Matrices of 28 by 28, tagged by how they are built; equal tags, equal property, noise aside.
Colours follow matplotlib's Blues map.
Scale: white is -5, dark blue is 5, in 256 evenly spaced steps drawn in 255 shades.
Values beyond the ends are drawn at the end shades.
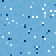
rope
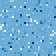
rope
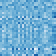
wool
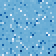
rope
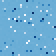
rope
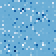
rope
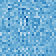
wool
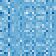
wool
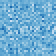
wool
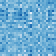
wool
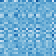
wool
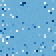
rope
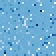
rope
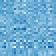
wool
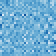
wool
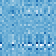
wool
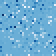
rope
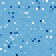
rope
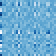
wool
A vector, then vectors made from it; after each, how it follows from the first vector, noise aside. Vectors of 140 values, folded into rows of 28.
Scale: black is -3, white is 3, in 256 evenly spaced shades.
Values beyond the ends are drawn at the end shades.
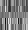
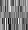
negated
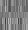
shrunk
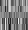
negated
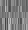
shrunk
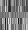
copied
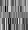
negated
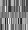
copied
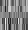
negated
